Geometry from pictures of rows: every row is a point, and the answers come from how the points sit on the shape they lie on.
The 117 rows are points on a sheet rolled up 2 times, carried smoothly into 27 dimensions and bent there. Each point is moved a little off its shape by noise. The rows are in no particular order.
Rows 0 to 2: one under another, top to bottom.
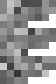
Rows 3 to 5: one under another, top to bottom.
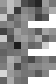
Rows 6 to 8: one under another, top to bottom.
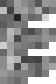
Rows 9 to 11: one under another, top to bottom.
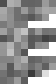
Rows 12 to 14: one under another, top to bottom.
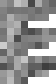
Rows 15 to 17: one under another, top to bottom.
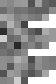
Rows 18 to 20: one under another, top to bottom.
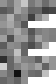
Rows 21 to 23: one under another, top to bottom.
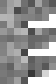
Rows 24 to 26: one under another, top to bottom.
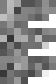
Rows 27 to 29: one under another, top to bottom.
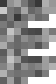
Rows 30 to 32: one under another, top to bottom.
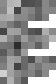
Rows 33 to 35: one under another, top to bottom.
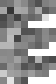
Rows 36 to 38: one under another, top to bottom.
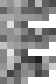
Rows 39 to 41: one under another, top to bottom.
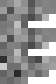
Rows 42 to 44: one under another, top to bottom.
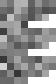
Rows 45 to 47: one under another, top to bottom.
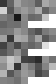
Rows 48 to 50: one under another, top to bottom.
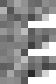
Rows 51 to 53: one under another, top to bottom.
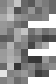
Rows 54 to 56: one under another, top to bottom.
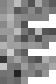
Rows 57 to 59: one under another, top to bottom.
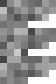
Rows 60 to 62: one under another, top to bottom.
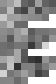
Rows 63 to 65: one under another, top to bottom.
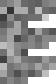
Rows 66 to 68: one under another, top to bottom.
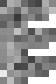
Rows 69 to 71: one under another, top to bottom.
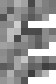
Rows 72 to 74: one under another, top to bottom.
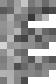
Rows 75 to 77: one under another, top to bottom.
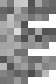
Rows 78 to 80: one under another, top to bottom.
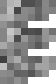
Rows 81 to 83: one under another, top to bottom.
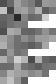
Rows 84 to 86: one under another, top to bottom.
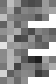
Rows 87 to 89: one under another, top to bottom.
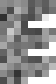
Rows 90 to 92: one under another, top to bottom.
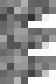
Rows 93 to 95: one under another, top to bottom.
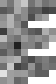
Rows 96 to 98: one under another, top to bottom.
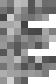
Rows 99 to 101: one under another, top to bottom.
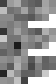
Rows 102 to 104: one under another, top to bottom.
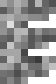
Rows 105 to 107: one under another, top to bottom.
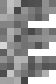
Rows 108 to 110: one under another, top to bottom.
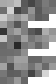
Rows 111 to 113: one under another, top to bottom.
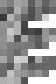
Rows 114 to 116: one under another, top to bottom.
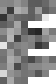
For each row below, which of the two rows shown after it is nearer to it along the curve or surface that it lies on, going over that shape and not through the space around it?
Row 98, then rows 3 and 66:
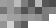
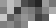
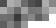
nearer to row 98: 3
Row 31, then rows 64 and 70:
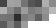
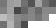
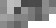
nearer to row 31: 70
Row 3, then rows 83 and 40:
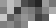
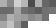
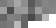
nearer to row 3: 83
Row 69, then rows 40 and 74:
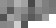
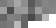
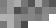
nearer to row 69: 40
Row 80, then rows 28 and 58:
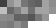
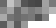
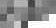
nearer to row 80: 58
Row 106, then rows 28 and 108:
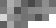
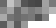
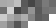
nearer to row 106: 28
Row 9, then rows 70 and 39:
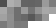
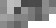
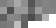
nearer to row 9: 39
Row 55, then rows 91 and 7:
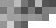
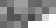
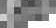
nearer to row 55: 7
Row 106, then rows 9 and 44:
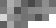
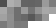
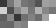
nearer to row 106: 44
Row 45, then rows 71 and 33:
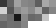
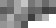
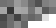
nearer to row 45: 33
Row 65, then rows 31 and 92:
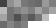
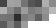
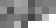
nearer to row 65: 92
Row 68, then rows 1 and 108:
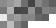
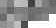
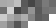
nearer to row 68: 108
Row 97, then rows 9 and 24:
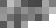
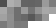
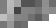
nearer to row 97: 24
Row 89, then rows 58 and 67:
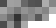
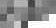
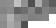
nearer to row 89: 67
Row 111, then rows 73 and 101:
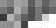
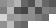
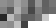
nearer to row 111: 101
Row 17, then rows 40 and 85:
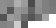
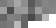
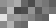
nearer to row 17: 40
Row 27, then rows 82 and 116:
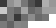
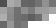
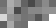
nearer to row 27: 116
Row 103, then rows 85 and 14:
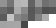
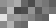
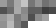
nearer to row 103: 14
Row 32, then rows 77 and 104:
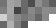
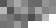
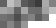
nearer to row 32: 104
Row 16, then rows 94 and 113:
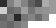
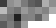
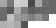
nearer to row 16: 94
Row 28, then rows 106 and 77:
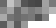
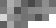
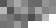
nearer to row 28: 106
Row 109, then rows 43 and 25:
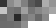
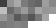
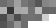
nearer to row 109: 25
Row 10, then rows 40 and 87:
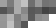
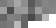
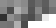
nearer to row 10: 87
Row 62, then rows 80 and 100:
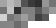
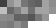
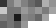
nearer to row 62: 100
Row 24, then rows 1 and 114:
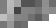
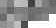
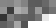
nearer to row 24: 1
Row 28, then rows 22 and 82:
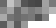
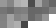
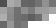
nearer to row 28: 22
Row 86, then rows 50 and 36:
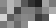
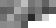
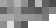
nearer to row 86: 36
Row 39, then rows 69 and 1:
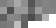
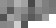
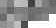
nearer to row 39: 69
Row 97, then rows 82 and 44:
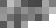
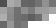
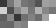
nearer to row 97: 44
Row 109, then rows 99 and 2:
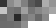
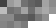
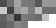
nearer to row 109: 2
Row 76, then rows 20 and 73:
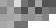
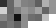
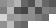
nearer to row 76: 73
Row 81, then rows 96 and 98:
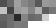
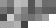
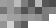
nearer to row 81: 96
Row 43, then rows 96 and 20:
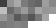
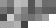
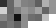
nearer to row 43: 20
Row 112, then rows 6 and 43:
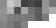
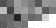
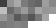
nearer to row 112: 6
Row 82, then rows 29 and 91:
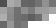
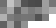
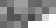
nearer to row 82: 91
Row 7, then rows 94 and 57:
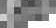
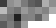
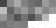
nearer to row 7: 94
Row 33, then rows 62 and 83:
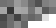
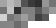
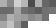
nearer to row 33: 83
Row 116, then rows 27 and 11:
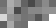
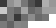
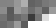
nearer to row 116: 27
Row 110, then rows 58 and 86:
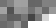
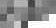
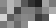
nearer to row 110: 58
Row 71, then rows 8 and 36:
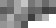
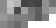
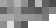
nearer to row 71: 36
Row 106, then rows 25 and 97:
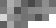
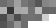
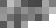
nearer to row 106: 97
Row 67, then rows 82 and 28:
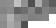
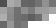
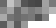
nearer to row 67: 28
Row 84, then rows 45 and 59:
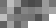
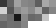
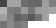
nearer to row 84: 45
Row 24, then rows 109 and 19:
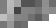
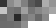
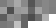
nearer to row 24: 109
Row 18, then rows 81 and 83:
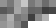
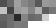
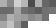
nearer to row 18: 83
